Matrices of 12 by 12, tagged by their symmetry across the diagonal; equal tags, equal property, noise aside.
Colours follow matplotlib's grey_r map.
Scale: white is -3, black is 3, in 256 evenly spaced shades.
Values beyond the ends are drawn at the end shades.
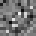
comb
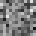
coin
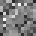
comb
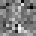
coin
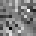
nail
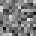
coin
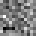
coin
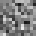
nail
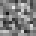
nail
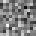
nail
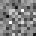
comb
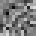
comb
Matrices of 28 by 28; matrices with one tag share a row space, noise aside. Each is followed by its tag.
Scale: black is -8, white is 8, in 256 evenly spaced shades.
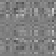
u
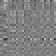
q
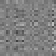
u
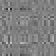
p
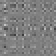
q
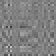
p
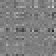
u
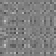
q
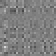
q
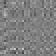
q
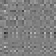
q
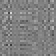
p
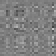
u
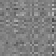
u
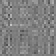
p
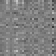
u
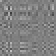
p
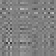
p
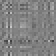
p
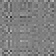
p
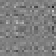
u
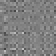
q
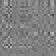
p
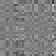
u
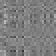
q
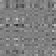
u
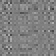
p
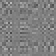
p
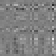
u
